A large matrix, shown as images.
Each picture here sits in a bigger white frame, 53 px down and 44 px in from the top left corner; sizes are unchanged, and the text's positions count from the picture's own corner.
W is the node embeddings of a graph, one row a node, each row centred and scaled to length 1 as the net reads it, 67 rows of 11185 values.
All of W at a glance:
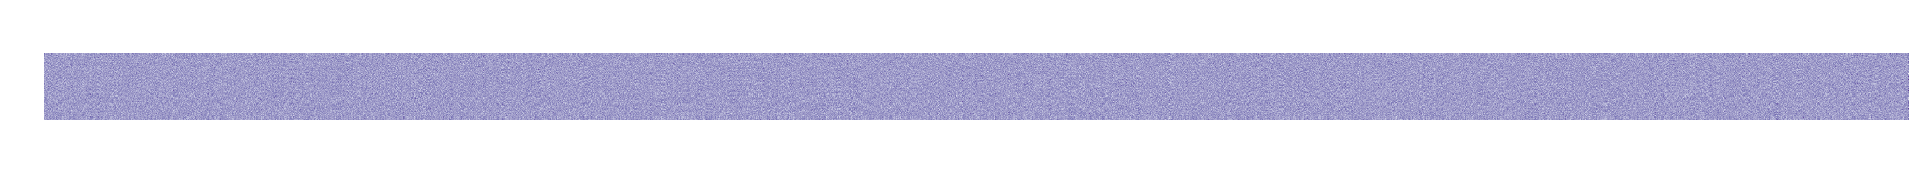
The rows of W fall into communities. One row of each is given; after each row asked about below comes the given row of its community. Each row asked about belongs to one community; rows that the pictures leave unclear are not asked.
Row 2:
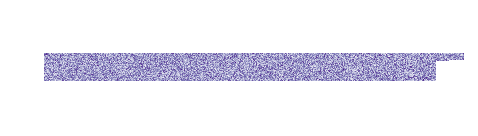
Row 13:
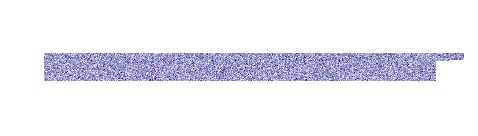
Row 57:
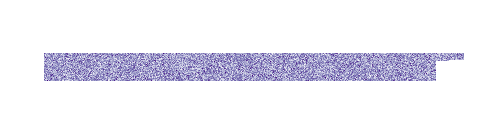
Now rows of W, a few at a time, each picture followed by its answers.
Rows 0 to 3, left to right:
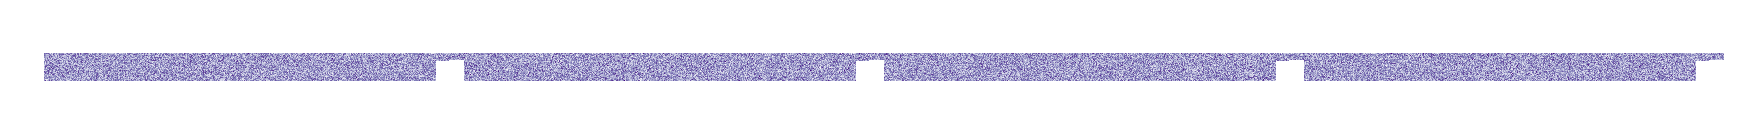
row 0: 57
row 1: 57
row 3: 57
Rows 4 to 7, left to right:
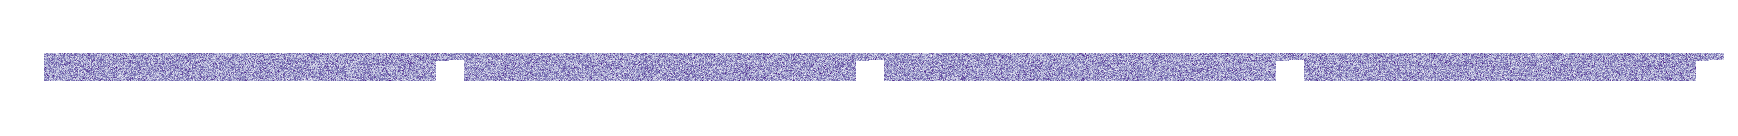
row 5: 13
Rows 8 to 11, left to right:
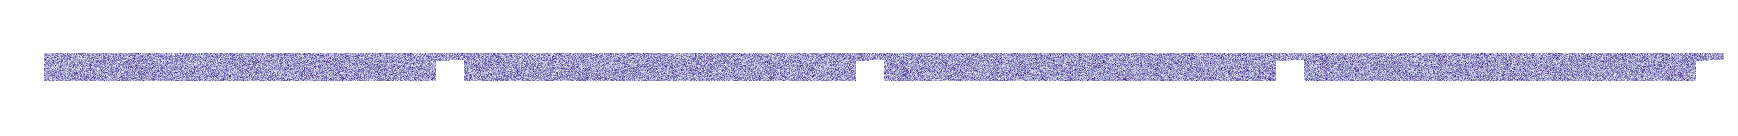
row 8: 2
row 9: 57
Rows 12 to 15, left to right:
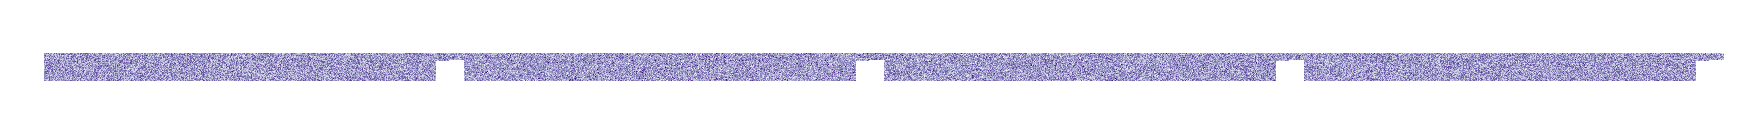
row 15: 57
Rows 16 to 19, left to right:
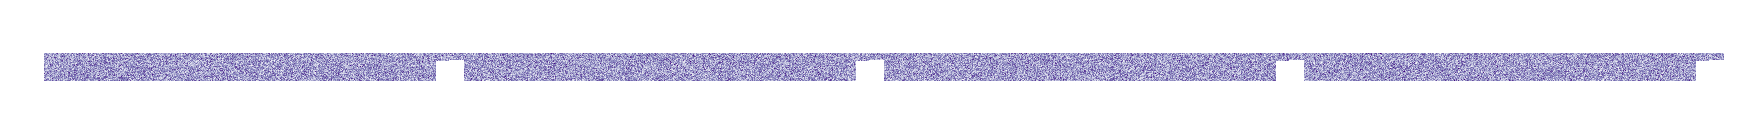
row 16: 2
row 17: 57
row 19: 2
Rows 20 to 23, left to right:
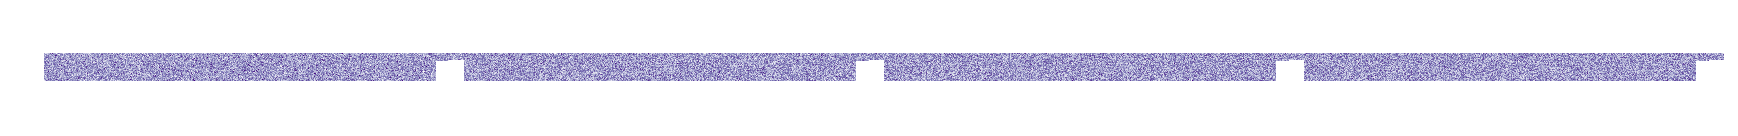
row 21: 2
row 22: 57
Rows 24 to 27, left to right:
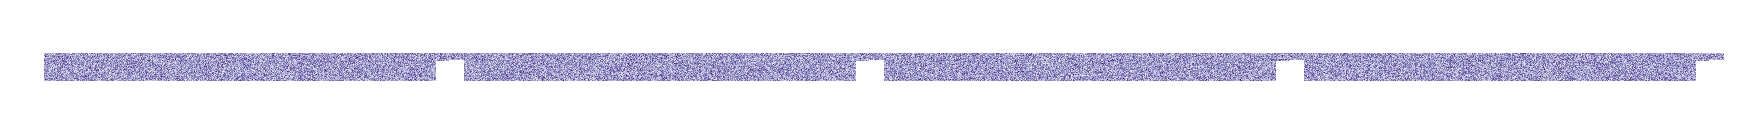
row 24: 57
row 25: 2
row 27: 57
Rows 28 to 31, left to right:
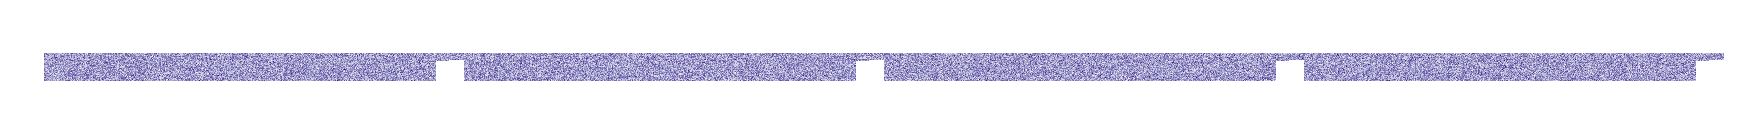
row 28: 2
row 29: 2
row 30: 2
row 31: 57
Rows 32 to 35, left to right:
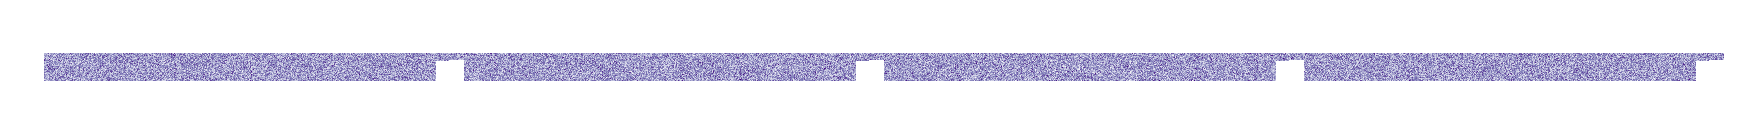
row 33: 2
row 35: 13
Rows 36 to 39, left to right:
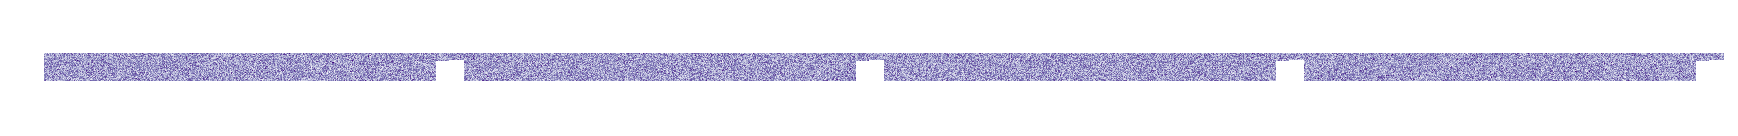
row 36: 2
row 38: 57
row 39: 2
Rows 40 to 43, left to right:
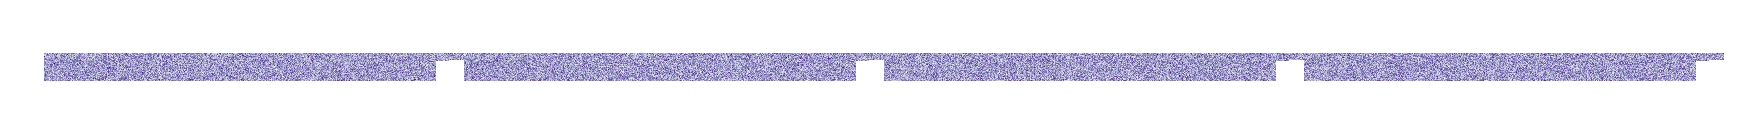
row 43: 2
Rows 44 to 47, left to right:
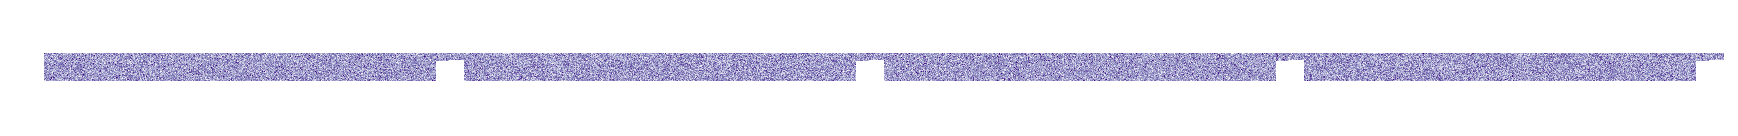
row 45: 13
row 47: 57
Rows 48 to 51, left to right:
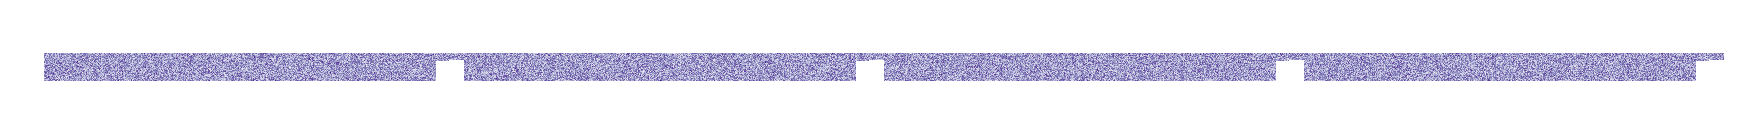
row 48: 57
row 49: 57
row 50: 2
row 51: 2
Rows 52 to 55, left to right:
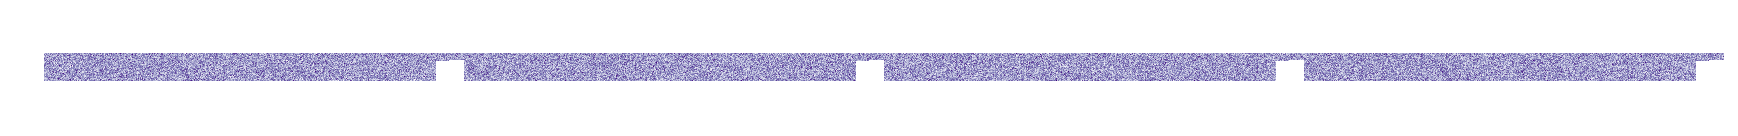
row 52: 2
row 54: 57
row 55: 2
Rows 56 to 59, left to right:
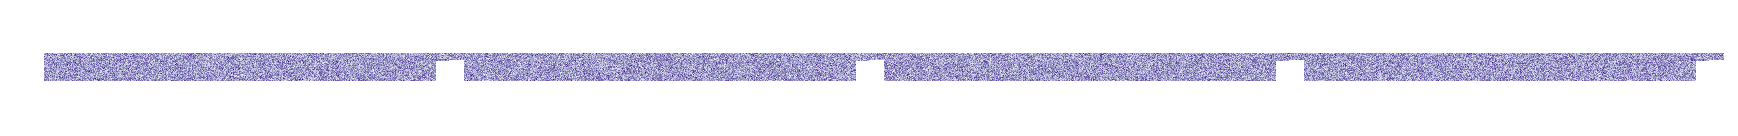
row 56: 2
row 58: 13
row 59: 2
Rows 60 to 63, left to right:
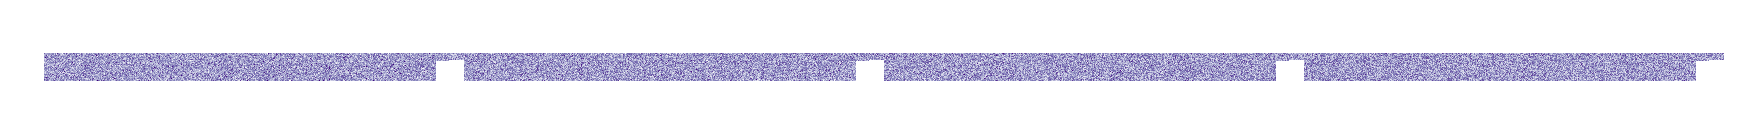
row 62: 57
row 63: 2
